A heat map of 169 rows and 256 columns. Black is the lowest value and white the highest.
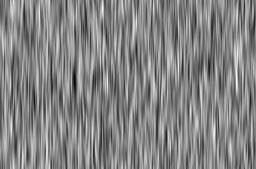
There is no overall slope. The histogram is bell-shaped. Streaks run downward. Overall the values sit about 50% of the way up the scale.
